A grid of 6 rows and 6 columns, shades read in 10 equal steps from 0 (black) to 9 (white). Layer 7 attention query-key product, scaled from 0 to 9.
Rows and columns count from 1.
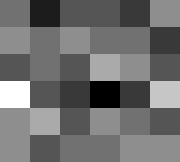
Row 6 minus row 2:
0 -1 -1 0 1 3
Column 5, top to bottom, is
2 4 5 2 4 5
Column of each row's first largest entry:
6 1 4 1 2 1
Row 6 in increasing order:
3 4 4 5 5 5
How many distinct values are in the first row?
5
